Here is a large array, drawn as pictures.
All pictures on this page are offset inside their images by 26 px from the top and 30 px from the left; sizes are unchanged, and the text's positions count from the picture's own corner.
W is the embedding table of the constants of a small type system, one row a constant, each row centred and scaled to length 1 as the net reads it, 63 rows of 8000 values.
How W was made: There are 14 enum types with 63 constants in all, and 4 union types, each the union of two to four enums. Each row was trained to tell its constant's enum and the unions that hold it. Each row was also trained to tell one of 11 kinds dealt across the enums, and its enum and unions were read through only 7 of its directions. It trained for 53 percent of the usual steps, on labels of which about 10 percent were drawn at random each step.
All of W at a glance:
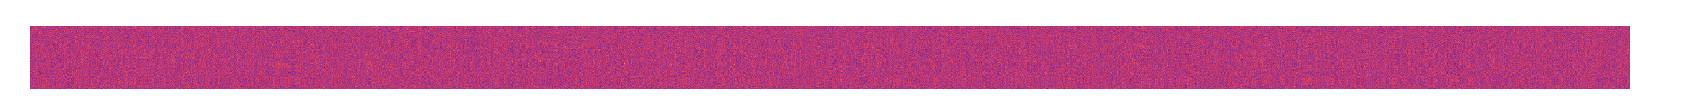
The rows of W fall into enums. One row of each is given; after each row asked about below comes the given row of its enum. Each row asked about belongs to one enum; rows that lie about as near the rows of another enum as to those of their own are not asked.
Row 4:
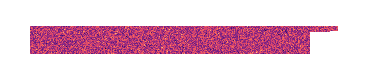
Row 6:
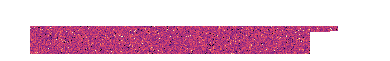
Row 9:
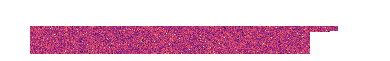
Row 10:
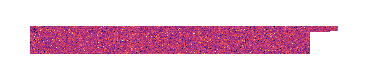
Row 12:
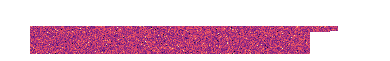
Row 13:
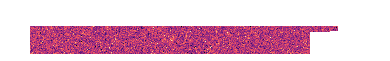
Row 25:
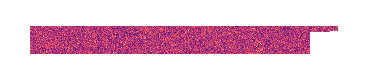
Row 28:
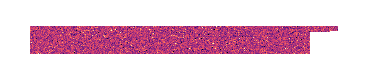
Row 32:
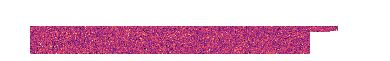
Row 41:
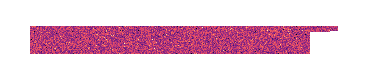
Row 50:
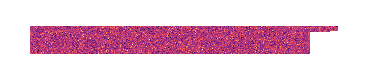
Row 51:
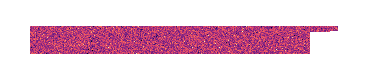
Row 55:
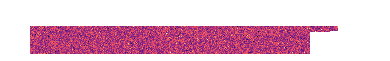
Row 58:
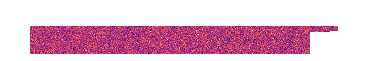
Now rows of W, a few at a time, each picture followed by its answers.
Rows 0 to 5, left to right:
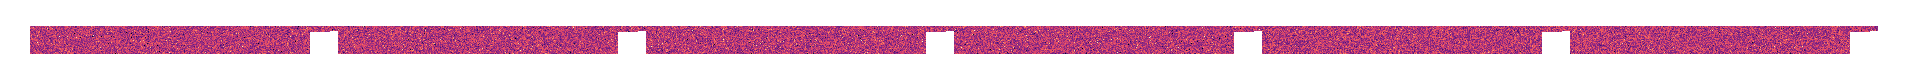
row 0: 13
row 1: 25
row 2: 13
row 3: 50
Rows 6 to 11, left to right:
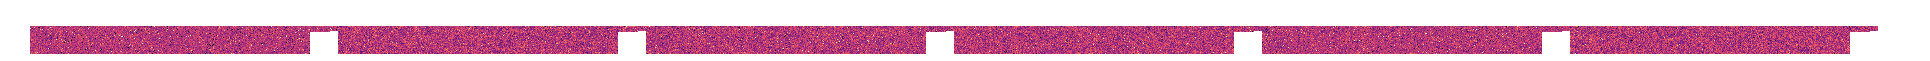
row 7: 13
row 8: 41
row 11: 55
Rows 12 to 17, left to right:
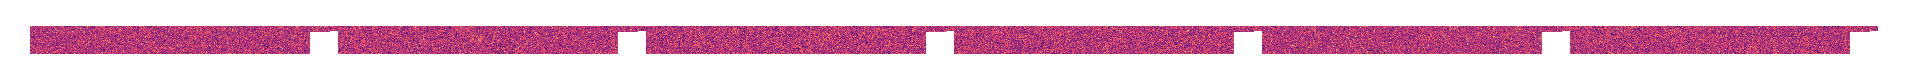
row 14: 41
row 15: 50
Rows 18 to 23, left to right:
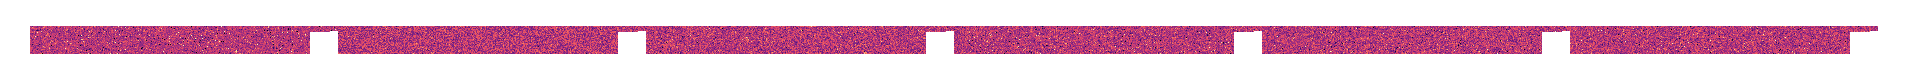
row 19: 13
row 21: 13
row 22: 55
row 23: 28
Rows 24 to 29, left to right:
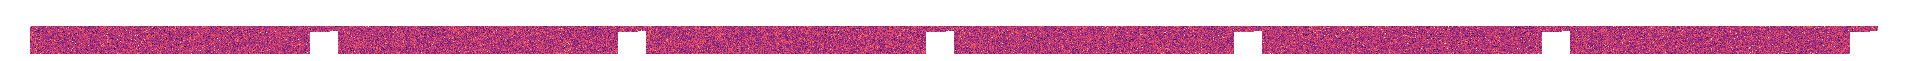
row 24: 51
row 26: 41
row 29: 12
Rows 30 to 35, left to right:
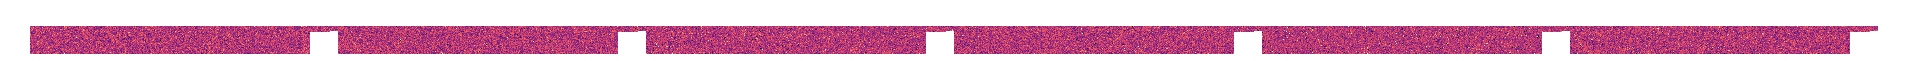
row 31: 25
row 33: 51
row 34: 41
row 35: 4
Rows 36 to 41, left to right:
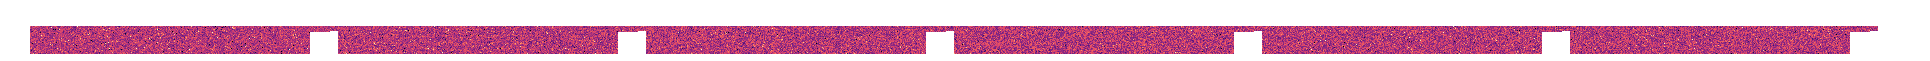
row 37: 28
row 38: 28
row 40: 51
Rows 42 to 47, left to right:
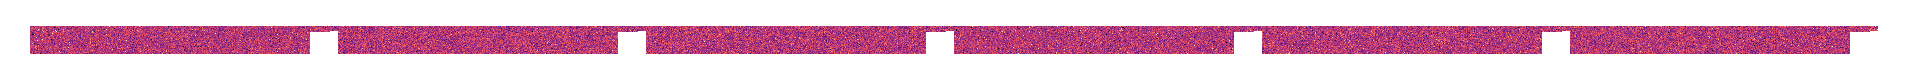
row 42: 32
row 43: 55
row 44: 51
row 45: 25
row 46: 4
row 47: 4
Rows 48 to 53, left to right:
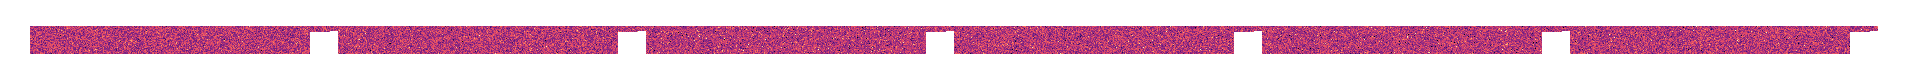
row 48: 25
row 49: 55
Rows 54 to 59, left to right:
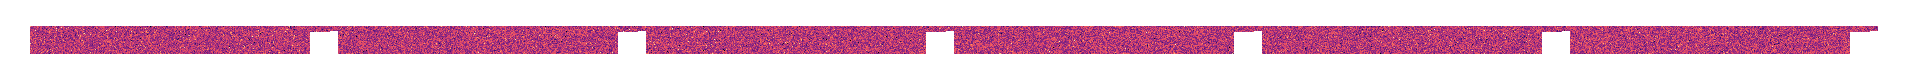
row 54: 51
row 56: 25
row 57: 55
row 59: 28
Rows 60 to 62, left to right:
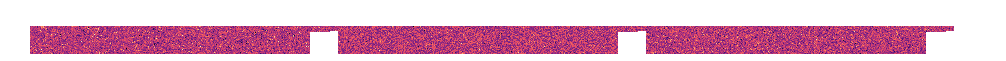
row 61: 9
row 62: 6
